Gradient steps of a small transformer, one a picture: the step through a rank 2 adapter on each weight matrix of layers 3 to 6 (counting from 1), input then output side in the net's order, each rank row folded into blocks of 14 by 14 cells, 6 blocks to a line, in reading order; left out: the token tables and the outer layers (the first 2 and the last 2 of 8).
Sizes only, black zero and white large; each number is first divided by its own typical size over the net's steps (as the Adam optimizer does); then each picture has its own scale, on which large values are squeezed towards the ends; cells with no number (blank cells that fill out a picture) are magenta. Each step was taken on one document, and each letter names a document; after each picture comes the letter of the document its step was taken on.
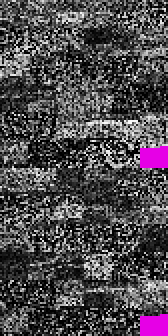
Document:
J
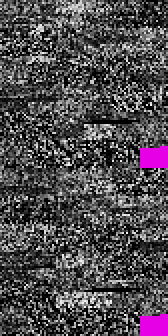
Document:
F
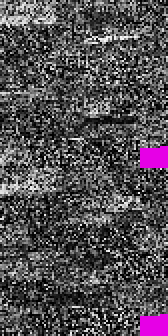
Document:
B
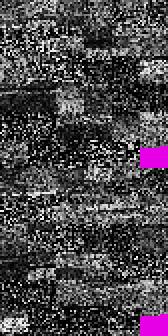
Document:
J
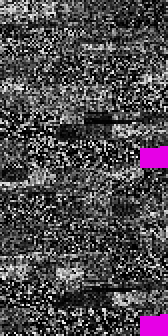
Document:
F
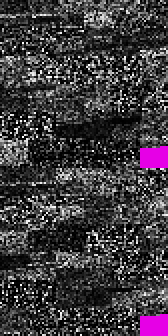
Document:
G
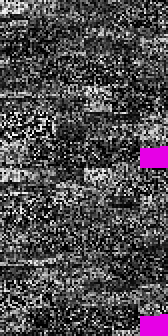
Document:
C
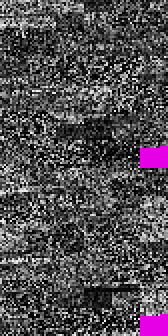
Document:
B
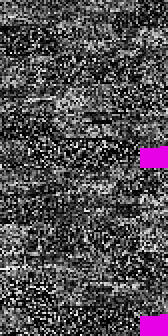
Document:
F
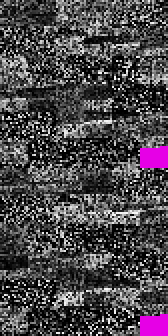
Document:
J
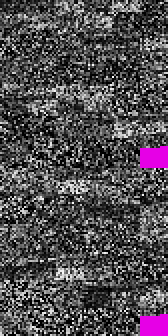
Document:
F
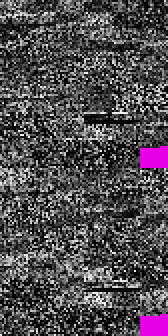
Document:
F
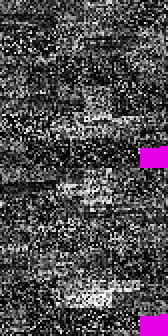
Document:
C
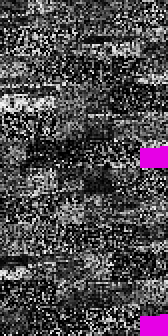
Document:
J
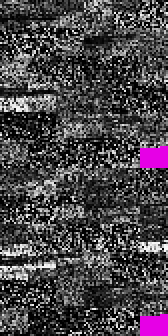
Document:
J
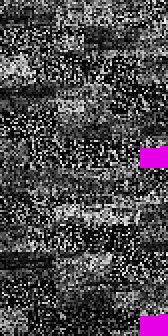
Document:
J
